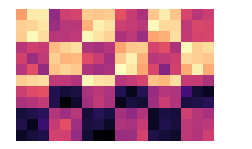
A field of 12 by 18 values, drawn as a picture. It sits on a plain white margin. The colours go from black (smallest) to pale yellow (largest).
Mirror symmetry: none. Grain: checkered. Seam: horizontal, 60% of the way down, the top part higher.
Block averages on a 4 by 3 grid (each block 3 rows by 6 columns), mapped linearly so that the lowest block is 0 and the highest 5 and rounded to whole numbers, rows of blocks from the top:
555 / 555 / 222 / 000
